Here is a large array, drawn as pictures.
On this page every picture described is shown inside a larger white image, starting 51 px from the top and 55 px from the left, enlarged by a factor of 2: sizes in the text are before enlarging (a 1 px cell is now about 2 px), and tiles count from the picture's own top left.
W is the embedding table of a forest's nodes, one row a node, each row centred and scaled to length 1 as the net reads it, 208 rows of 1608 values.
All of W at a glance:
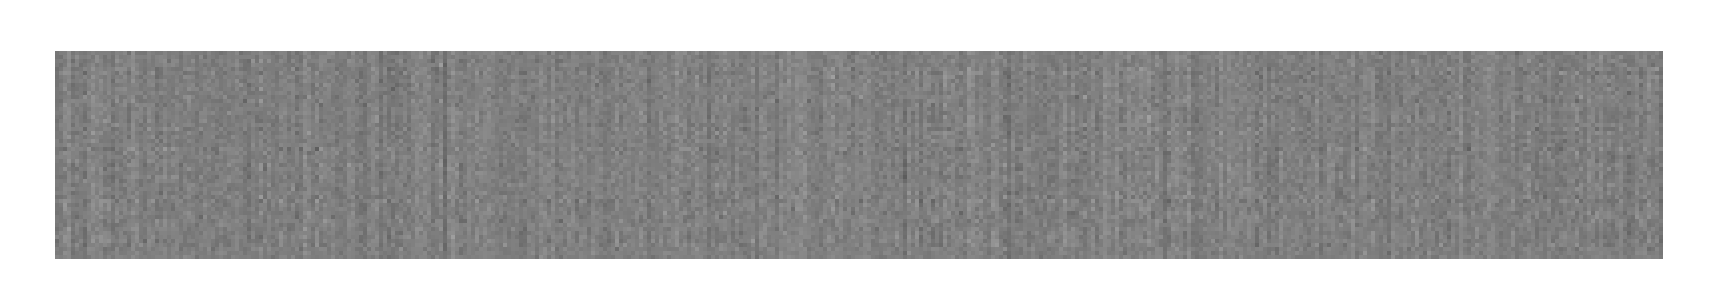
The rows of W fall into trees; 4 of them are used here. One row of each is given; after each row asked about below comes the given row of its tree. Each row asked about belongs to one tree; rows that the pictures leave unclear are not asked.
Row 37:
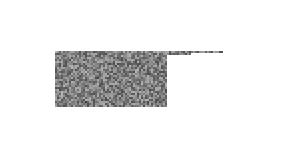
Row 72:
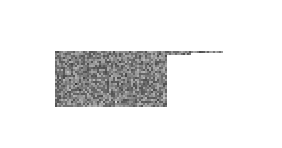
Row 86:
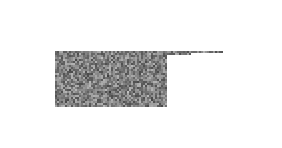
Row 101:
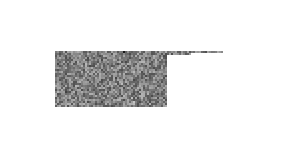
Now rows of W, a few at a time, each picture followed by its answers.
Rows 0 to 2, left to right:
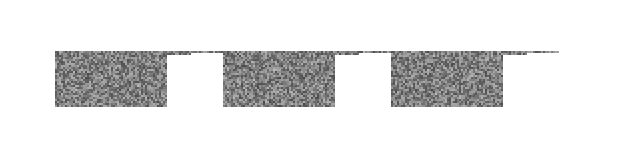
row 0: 86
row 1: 101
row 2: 72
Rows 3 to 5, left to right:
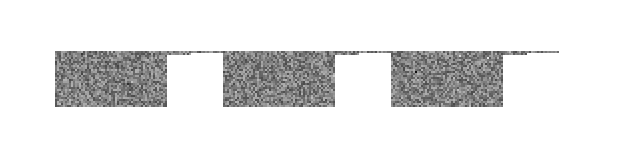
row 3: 72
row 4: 72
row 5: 101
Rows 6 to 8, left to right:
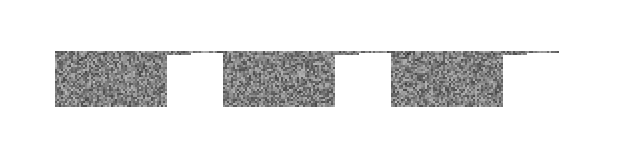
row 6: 86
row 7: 86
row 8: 86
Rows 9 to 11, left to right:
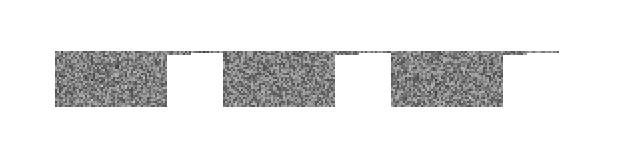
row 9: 72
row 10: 86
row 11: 37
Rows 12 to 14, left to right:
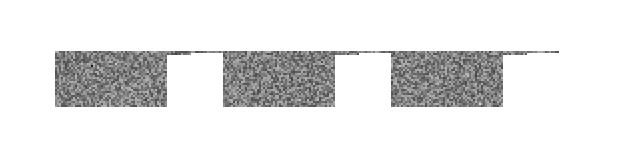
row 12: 37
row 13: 86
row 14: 86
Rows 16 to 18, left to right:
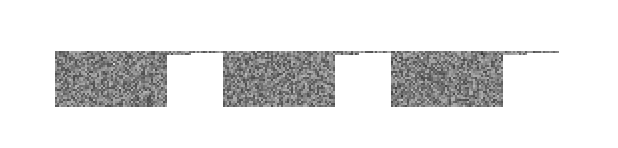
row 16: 101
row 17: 72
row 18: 72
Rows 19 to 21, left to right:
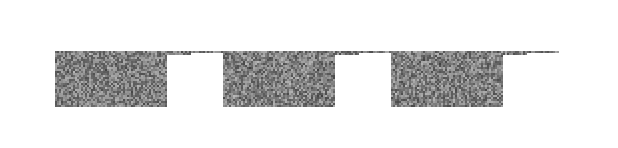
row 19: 72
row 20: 101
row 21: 101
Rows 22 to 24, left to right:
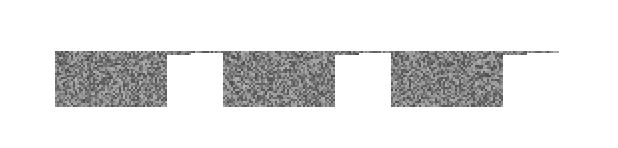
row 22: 101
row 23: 101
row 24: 101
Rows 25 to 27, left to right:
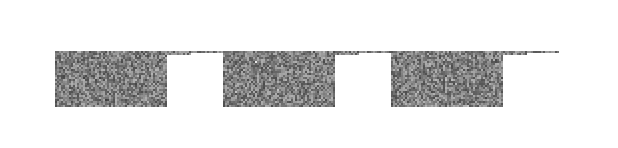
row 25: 72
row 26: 72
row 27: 72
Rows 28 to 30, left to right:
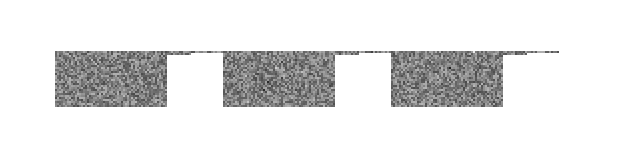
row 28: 101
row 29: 72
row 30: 86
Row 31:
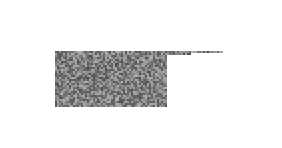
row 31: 72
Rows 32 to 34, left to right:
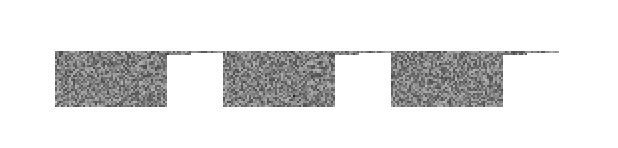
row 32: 101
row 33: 101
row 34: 37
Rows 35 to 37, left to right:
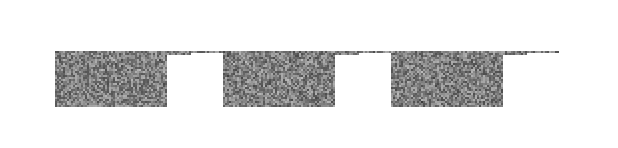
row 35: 72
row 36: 101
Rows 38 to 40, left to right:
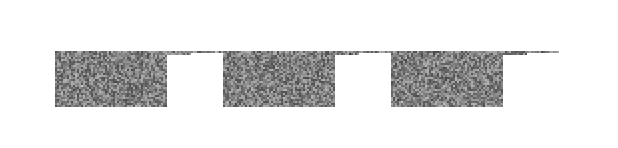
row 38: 72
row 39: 72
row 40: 37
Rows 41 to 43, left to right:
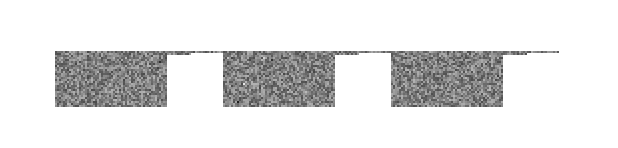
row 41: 101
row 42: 86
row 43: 101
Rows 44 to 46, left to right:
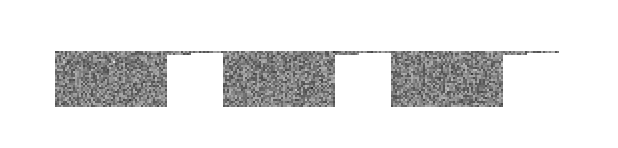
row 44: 72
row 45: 72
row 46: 72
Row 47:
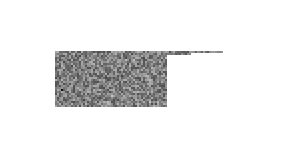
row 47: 37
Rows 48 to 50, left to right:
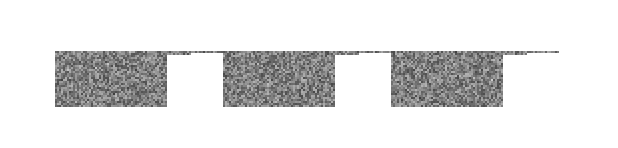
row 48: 72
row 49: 72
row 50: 86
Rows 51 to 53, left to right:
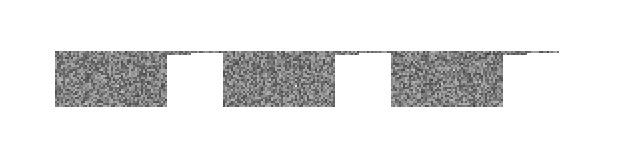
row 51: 86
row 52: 72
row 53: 101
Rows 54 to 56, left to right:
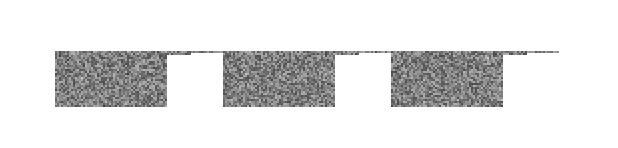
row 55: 72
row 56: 72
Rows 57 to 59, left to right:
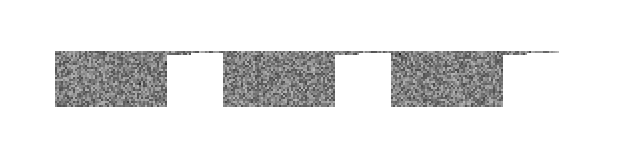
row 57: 37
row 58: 101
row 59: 101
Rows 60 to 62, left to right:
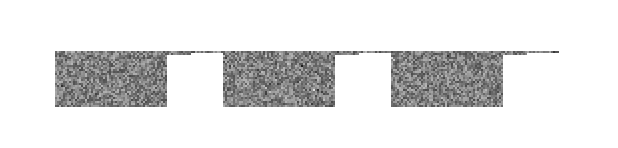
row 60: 101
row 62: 86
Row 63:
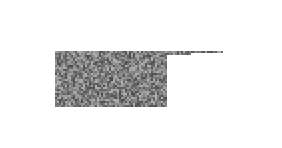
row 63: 101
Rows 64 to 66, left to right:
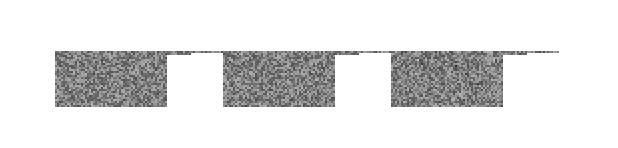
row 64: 101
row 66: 72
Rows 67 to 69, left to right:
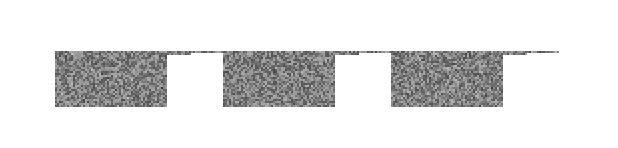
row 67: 101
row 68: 72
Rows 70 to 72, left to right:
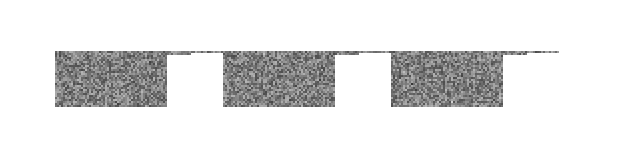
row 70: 101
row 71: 101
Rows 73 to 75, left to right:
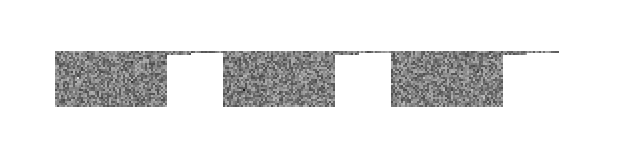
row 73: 101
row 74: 72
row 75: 86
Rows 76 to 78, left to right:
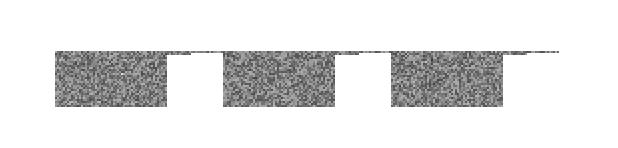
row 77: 101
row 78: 101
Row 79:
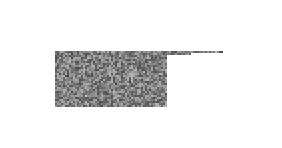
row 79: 86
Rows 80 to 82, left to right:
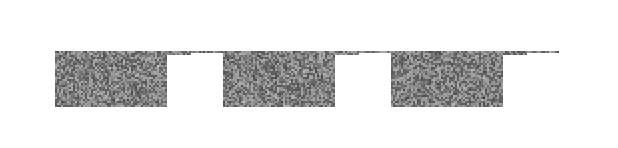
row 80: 72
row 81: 72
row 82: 37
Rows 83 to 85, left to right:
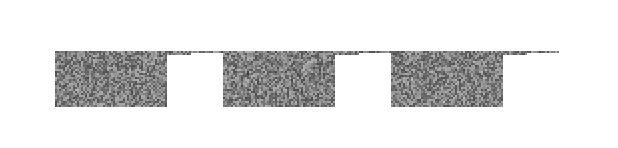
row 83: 72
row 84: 101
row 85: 101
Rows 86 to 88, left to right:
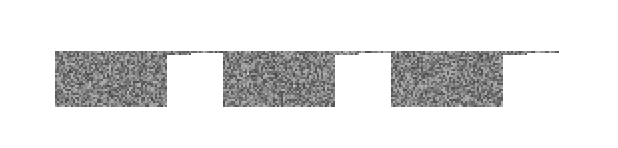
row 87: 72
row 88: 86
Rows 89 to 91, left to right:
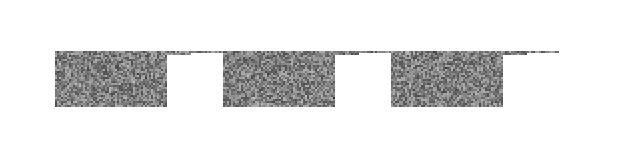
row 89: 72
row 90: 72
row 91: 37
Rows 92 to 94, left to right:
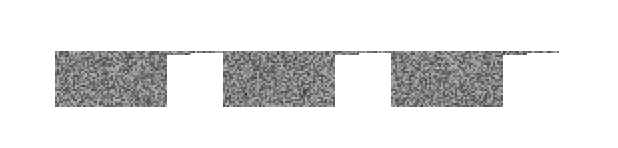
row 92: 101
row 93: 72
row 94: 101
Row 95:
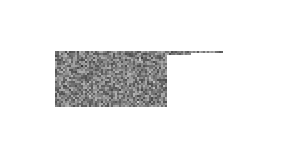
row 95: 86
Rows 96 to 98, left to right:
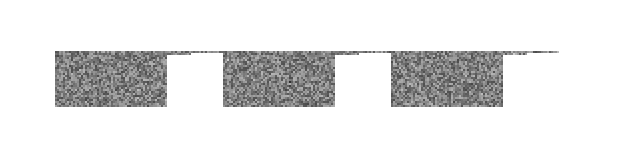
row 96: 86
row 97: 86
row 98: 72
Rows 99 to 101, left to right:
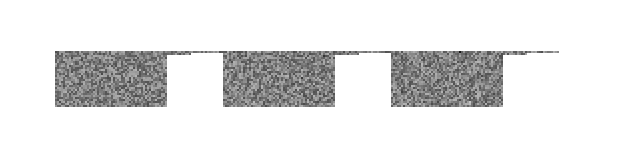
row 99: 86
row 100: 86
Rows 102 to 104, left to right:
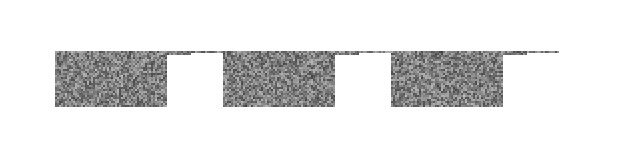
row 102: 101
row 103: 101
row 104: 37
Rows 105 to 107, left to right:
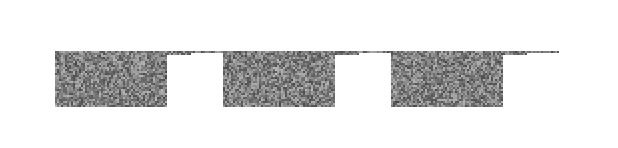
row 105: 101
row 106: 86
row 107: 101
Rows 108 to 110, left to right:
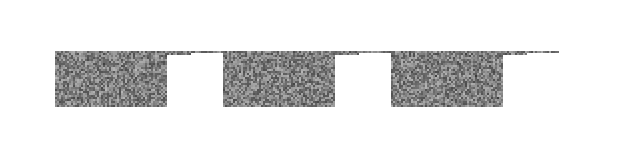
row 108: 101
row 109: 86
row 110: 86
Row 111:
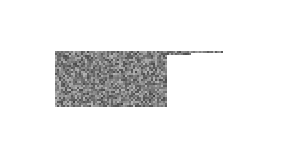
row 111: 101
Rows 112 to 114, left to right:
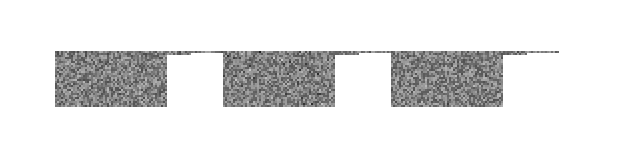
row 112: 86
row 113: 86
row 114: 86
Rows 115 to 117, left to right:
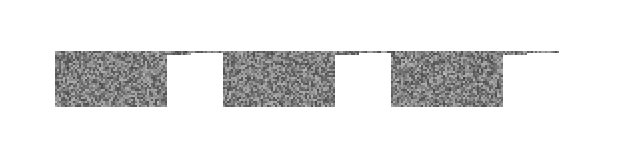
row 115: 37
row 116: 37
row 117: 86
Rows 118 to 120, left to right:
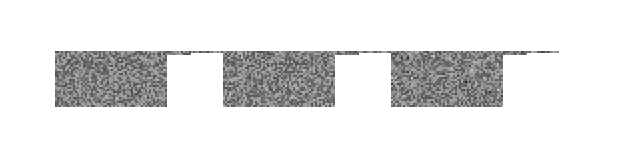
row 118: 72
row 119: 37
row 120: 101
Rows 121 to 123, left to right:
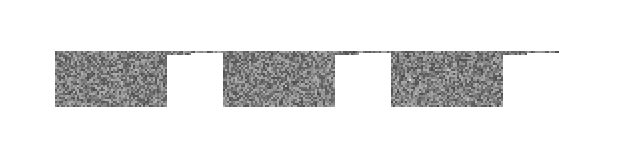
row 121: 101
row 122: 37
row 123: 86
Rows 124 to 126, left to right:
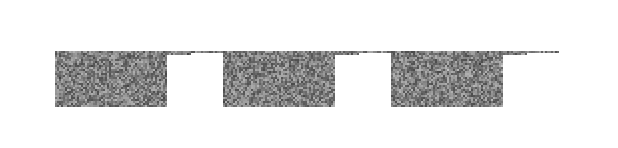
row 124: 101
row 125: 86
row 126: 86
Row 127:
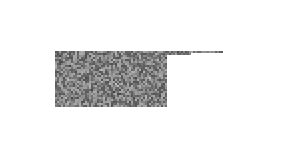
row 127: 86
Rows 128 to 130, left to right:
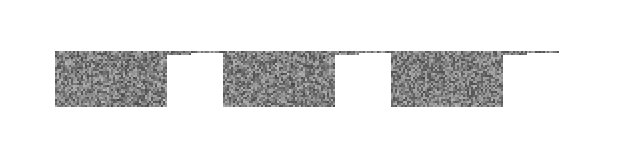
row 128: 86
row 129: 86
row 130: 72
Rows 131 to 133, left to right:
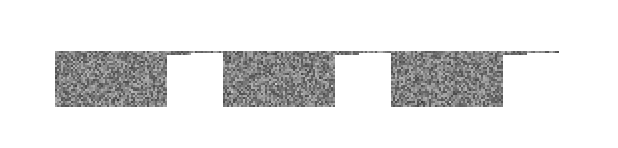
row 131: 37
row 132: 86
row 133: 37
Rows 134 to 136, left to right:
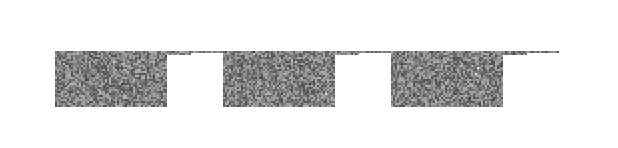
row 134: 72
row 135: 72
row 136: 37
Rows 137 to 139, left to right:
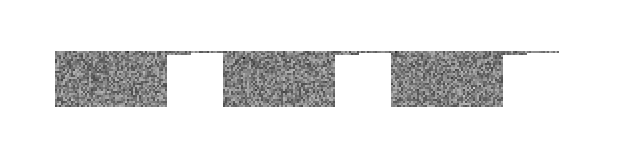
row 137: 72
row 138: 72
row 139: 101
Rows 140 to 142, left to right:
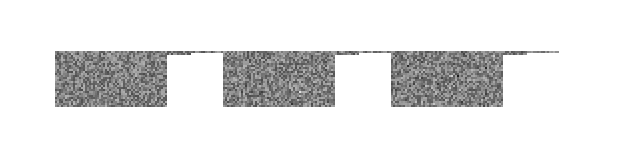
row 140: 101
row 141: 37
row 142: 37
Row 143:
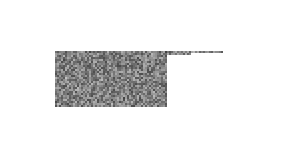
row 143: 72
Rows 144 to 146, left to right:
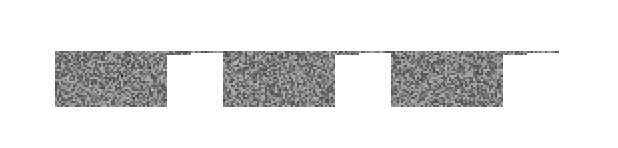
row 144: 37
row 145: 86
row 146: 86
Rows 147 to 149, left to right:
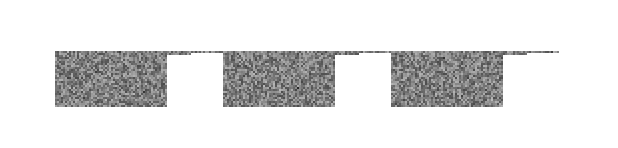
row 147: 86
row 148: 101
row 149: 101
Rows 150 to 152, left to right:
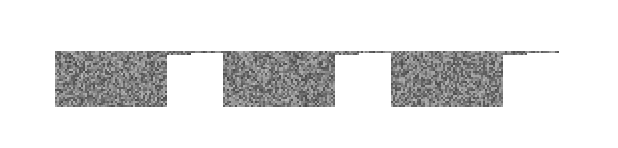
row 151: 101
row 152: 37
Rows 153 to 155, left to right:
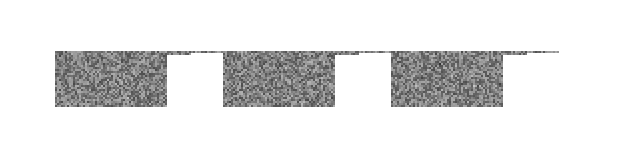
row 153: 101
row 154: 101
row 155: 72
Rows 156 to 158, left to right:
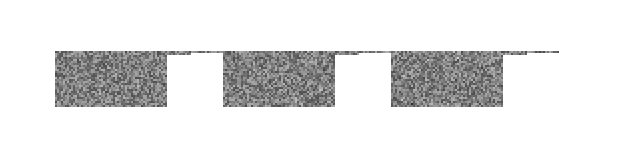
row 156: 72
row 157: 101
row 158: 72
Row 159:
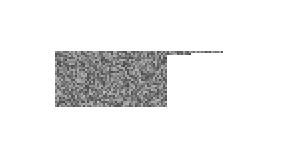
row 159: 101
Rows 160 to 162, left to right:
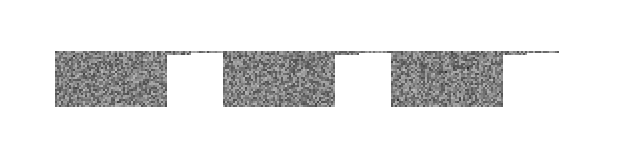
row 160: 72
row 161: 86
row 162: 72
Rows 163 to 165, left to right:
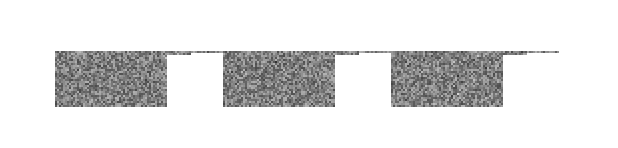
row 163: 72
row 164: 72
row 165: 37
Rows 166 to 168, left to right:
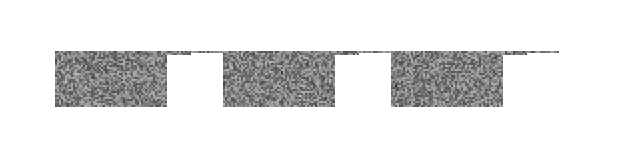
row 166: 72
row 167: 37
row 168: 37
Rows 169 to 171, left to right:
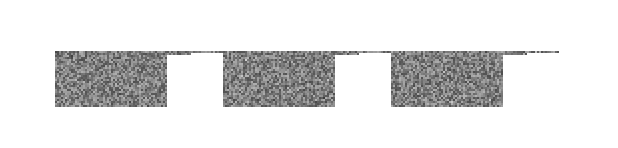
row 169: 86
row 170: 86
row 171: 37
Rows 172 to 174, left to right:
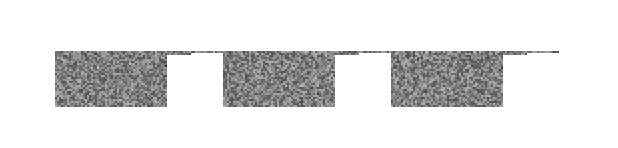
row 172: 101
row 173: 37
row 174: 86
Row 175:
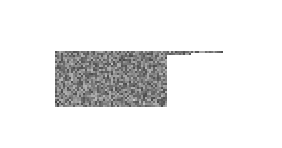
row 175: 86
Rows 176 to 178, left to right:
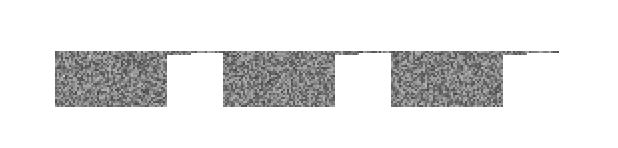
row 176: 86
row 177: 101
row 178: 86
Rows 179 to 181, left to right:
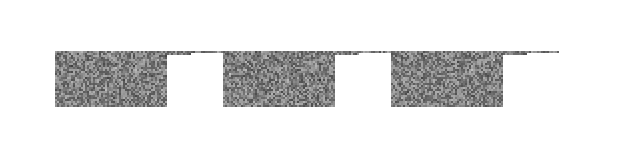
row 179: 101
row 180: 101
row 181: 101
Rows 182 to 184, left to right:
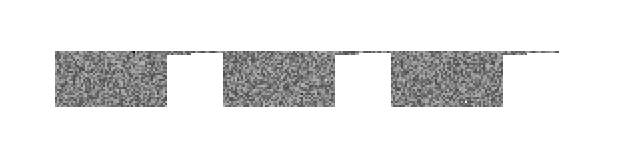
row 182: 101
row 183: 37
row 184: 37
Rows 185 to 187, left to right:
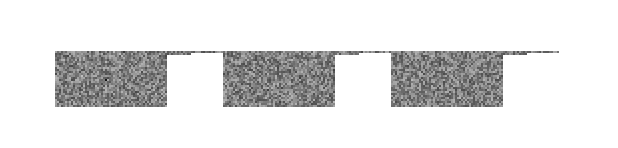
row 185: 101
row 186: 101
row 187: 101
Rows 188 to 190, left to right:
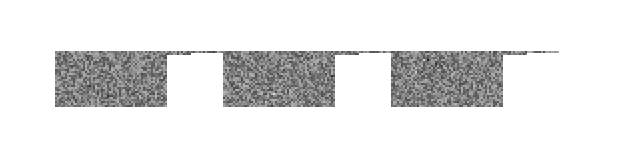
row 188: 101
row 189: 101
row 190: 72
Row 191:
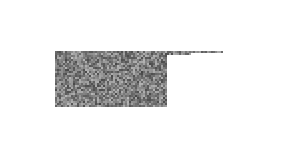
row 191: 101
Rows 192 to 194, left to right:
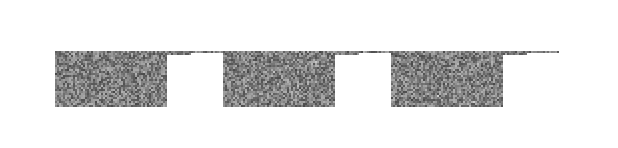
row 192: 101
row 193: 101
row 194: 101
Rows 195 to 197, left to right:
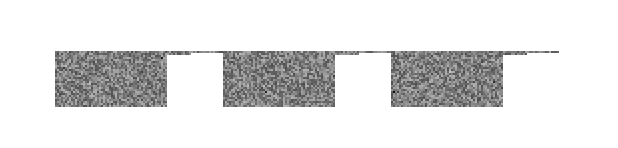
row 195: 86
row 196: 72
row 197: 86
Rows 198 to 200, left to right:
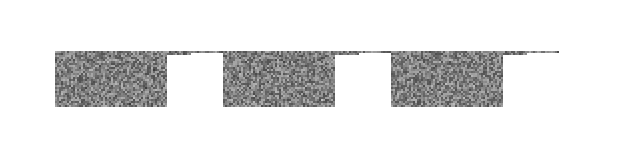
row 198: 37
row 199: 86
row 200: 37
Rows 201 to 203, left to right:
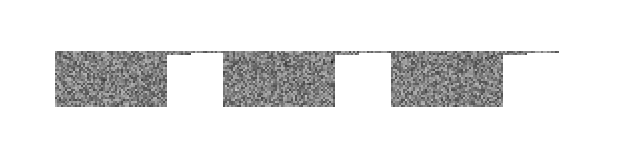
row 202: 72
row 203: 86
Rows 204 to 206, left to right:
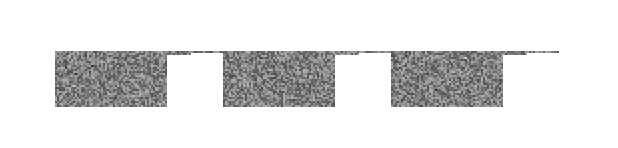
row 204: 37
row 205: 72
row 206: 86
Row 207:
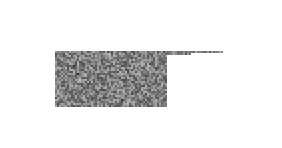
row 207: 101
